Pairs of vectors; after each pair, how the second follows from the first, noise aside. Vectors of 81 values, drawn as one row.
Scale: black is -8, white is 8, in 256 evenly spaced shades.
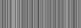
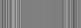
partly zeroed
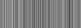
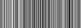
scaled up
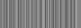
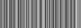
scaled up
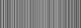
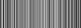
scaled up
